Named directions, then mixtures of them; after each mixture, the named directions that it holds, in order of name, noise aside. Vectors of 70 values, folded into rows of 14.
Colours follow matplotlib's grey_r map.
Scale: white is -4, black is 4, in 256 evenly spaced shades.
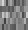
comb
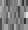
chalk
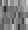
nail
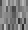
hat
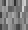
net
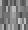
hat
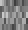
comb, nail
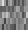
comb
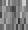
hat, net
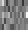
chalk, comb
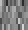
chalk, hat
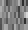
chalk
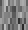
hat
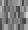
chalk, nail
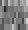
nail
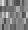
comb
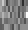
chalk, comb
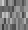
comb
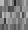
comb, net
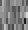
chalk, hat
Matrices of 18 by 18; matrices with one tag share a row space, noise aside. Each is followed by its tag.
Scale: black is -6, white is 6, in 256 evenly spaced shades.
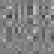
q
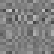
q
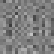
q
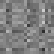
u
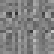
q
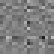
u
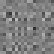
q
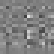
u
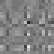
u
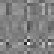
u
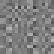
q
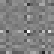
u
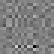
q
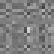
u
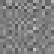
q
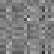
u
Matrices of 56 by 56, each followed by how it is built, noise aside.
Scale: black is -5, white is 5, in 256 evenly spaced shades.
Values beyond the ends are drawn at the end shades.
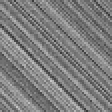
Toeplitz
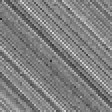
Toeplitz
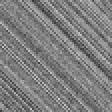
Toeplitz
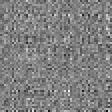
low rank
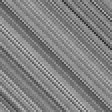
Toeplitz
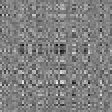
low rank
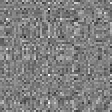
low rank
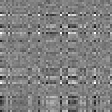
low rank
